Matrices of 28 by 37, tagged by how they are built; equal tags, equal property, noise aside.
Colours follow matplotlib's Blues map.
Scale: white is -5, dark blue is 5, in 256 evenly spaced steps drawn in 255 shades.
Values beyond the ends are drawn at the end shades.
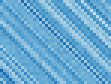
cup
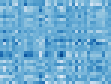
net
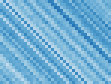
cup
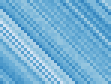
cup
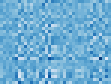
net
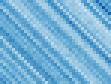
cup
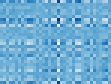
net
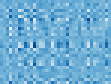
net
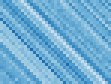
cup
